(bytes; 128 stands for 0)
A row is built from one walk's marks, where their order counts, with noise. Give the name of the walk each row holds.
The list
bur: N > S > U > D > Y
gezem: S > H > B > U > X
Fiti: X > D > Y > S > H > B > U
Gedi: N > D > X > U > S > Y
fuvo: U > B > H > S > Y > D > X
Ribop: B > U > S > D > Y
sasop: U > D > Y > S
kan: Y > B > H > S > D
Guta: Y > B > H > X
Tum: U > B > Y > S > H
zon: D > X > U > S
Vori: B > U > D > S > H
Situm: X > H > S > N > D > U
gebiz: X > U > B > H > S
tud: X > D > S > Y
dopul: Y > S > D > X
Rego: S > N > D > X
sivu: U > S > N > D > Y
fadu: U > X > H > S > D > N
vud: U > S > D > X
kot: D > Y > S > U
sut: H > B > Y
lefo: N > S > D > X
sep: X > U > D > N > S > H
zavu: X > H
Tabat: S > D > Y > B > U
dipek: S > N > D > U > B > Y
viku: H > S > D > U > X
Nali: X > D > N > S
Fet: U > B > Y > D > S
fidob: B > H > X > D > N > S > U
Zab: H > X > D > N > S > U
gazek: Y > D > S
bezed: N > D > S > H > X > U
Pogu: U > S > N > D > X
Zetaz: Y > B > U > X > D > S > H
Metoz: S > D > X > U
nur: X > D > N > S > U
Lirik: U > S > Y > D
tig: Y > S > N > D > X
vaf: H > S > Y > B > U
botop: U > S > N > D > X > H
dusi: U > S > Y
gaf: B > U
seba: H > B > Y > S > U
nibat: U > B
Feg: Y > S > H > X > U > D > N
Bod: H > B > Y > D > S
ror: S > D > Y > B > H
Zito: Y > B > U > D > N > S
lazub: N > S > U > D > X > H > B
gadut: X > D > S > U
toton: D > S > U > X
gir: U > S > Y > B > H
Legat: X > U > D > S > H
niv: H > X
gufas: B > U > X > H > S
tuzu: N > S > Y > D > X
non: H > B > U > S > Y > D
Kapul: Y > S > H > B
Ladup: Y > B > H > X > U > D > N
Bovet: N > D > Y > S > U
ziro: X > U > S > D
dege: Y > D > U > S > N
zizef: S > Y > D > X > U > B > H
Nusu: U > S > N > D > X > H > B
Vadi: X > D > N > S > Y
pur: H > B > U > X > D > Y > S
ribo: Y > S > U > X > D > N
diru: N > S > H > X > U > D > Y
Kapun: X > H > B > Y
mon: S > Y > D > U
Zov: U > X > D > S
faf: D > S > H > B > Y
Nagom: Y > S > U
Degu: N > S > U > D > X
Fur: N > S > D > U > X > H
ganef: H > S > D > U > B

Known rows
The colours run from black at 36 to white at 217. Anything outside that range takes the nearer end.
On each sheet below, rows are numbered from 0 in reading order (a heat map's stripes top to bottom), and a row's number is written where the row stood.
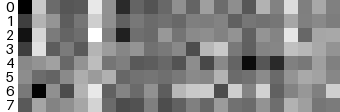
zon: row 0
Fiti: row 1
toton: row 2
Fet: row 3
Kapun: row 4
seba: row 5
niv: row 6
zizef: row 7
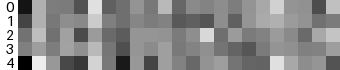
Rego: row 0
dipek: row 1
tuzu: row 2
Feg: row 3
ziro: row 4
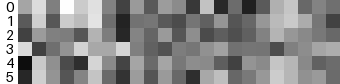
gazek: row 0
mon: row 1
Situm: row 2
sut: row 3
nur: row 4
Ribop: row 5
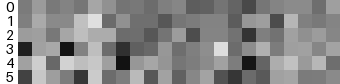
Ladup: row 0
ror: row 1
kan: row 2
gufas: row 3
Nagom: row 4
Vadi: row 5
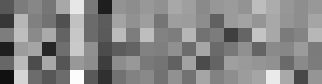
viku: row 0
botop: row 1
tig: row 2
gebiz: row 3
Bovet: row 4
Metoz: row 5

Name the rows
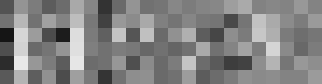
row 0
lazub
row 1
ribo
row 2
Nali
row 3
Tabat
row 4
tud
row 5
Gedi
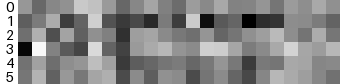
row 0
vaf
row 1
zavu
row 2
bur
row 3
vud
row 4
Zetaz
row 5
Zito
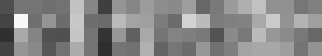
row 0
Zab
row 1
Lirik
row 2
sep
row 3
fidob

